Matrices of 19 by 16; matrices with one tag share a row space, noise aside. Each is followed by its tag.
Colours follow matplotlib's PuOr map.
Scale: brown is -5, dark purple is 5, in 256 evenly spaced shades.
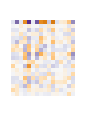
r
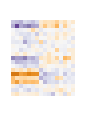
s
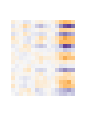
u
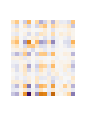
r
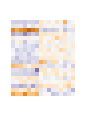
s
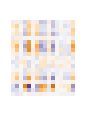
r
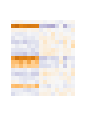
s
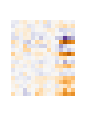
u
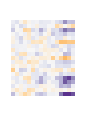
u
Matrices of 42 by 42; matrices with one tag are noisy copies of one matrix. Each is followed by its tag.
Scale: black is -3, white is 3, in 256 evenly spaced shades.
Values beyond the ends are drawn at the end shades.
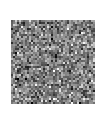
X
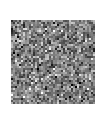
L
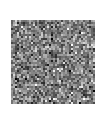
X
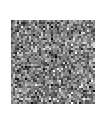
X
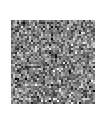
X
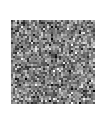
X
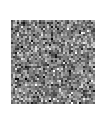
X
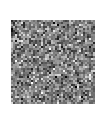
L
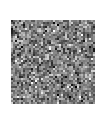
L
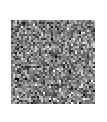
X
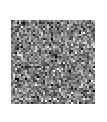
X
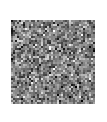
L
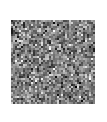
L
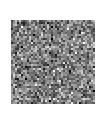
X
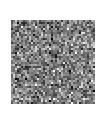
X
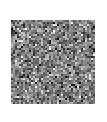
L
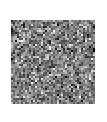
L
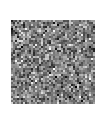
L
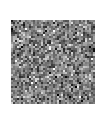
L
